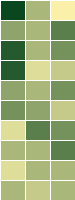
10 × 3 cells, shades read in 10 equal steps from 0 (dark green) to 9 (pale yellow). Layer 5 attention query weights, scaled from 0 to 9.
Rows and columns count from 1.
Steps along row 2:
up down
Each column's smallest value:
0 3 3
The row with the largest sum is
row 9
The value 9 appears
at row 1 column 3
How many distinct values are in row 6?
3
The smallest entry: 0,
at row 1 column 1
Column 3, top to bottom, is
9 3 4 7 4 7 4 3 6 6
